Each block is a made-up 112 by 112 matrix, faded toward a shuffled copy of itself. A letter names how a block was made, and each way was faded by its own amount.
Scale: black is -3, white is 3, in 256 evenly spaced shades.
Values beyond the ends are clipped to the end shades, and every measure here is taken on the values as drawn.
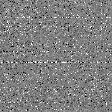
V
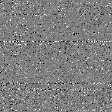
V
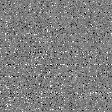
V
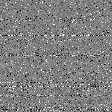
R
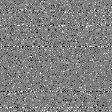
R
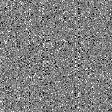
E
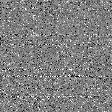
R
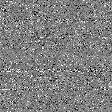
R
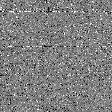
R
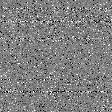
R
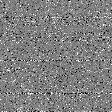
R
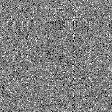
E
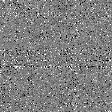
V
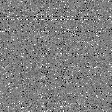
V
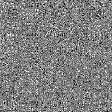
E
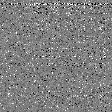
V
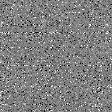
V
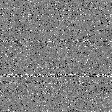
R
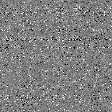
V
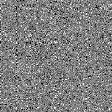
E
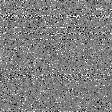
R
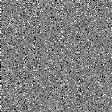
E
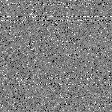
R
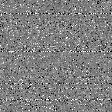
R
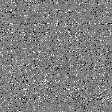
V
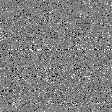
R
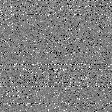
R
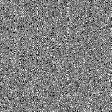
E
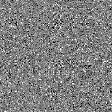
E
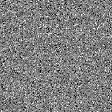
E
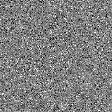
E
